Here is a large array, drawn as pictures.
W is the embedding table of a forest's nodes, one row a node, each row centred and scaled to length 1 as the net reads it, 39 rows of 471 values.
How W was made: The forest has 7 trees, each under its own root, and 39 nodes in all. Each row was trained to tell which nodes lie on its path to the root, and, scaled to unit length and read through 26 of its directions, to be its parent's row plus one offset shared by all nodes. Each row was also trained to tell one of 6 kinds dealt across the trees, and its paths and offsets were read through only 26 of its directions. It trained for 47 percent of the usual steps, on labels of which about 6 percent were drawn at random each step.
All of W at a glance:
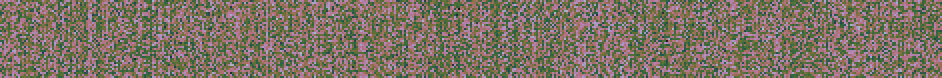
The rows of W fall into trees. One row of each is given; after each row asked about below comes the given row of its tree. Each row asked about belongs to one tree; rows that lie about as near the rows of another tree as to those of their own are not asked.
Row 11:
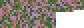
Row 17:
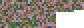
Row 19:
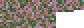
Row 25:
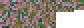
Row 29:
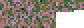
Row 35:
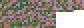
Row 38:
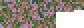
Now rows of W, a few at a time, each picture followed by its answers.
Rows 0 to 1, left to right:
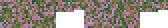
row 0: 38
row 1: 29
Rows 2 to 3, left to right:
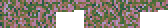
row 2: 35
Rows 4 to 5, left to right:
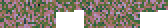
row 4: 29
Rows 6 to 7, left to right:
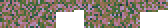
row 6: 29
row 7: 35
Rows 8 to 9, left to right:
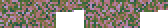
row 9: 11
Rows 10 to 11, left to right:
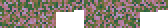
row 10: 35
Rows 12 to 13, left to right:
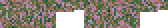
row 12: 38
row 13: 11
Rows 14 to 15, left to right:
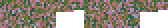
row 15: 11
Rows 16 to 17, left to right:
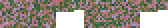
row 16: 29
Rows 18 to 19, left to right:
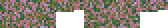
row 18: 11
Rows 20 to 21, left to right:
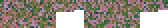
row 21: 19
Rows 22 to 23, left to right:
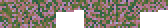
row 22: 38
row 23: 25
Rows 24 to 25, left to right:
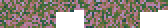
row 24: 19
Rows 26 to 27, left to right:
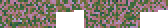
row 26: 17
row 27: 25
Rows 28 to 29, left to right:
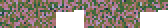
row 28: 35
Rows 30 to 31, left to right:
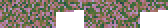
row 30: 29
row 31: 38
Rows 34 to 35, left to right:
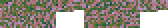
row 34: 35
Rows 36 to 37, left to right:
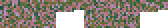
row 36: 29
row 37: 38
